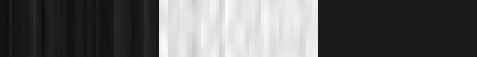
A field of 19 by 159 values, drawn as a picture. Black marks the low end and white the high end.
It is made of 1 by 3 panels. Panel 1,1: very low, streaked downward, faint in contrast. Panel 1,2: very high, streaked downward, faint in contrast. Panel 1,3: very low, flat.
